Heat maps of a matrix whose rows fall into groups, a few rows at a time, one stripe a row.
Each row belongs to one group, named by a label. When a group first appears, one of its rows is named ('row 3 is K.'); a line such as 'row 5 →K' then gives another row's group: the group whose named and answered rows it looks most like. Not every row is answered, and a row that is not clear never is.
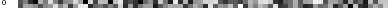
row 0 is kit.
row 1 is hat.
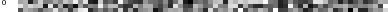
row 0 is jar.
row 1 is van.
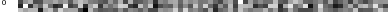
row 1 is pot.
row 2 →hat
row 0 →hat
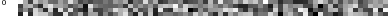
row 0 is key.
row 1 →hat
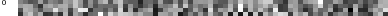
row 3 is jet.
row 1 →hat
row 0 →kit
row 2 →hat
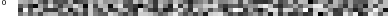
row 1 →kit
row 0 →van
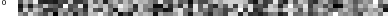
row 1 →pot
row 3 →van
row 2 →pot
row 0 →van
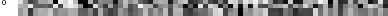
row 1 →jet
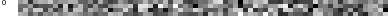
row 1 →jet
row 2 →pot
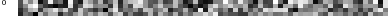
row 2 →jet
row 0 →van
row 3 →kit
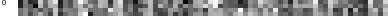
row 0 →kit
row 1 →kit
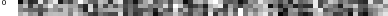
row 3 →hat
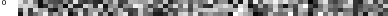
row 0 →jet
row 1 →van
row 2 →pot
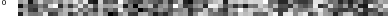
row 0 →jar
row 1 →kit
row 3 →pot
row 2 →jar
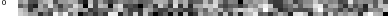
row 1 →kit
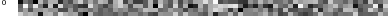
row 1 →van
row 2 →key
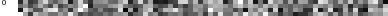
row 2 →hat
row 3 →key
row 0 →pot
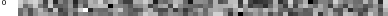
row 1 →van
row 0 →van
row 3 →key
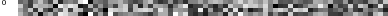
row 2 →jet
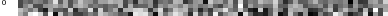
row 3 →van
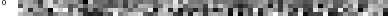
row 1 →hat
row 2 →jet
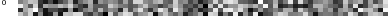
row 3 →jet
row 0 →van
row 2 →van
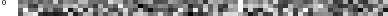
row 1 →jar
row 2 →pot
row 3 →van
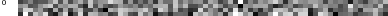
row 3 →pot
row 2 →jet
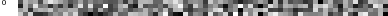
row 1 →pot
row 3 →jet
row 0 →hat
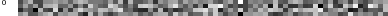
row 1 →key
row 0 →hat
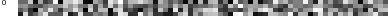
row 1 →jar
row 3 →pot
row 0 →jet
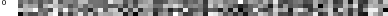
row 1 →hat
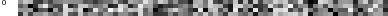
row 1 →pot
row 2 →jet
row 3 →pot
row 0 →jet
